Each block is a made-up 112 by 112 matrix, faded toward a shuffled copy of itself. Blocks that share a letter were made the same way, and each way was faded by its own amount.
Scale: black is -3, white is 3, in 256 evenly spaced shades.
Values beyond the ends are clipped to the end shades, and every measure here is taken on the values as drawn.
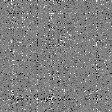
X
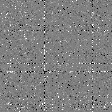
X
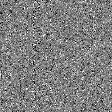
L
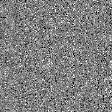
L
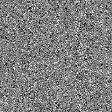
L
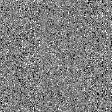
L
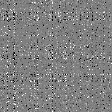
X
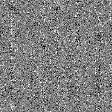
L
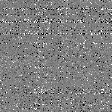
X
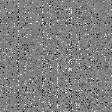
X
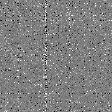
X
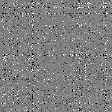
X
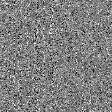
L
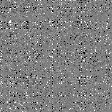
X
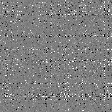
X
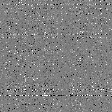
X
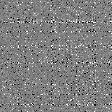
X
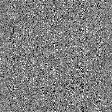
L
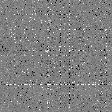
X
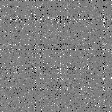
X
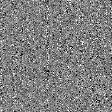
L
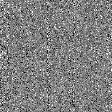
L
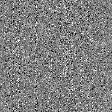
L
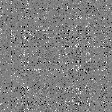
X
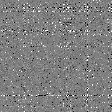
X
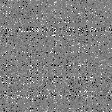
X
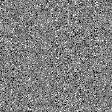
L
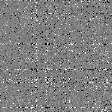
X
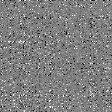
X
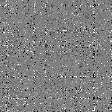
X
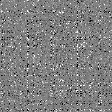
X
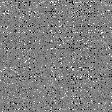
X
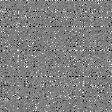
X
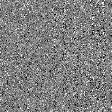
L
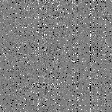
X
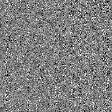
L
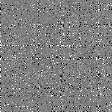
X
